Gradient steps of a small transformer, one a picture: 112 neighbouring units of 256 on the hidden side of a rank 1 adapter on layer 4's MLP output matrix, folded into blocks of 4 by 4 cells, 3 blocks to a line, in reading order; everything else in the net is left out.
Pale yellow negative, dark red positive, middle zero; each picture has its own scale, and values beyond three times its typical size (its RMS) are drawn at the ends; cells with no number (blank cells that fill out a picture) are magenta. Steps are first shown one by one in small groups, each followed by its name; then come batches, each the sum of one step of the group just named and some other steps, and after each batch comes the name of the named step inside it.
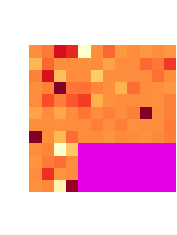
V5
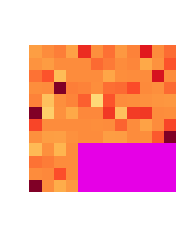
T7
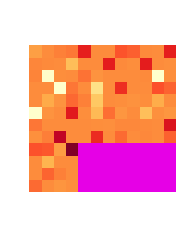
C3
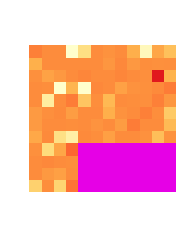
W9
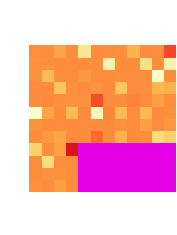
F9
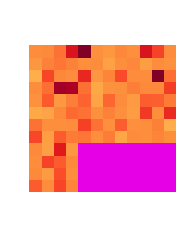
V5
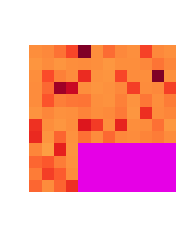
V5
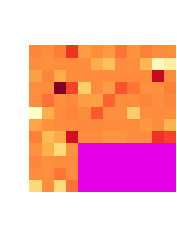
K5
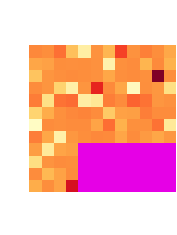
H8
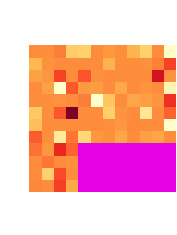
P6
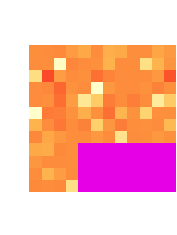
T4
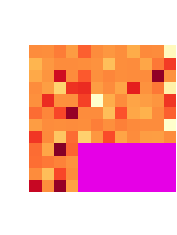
P6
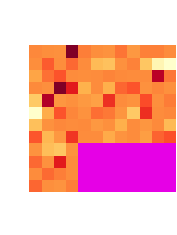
K5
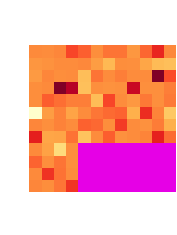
K5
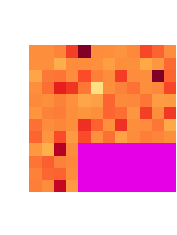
T4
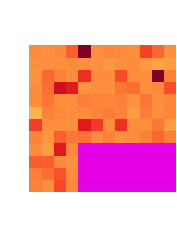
K5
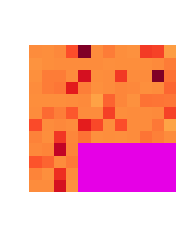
P6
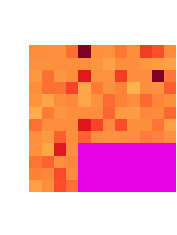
H8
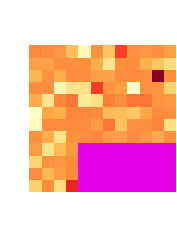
H8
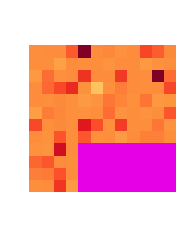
T4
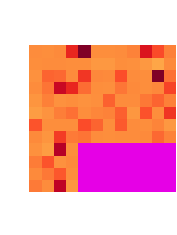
K5
